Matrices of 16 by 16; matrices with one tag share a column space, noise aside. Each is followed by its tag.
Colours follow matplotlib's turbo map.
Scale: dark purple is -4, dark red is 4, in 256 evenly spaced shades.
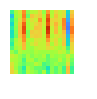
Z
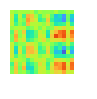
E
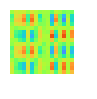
E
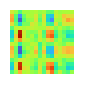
E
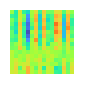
Z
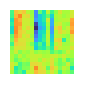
Z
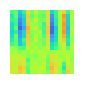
Z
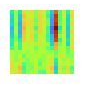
Z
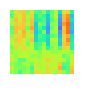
Z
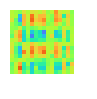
E
